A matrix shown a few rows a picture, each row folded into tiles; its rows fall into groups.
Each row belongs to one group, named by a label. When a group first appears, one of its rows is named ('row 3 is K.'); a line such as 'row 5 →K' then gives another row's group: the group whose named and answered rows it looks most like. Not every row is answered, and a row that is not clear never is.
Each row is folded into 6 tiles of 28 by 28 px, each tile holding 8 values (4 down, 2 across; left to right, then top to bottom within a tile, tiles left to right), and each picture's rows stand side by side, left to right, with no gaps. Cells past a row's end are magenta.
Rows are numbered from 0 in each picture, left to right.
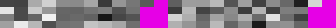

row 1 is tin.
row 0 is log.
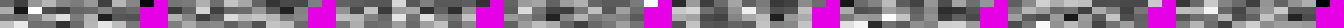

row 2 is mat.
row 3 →tin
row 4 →mat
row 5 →log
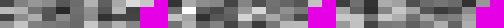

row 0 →log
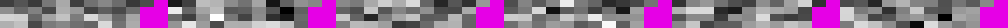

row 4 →log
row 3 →mat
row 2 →tin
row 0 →mat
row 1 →log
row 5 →mat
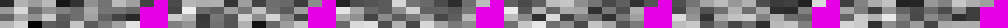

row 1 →tin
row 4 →tin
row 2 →mat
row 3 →mat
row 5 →log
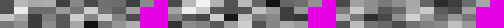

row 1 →tin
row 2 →tin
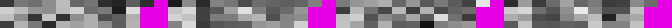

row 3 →mat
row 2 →tin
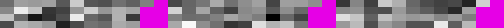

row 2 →mat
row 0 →tin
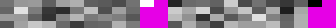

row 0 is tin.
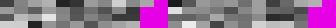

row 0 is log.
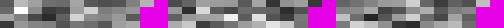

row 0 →tin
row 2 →tin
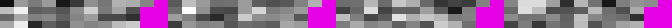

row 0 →log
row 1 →tin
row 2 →tin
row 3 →tin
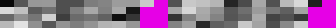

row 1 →log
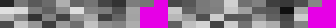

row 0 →mat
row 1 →mat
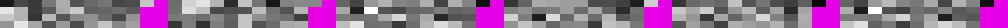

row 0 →mat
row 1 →tin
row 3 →tin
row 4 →mat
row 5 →log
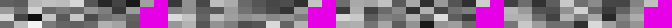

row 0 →tin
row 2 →tin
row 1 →mat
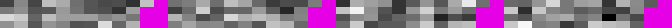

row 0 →mat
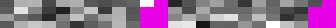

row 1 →log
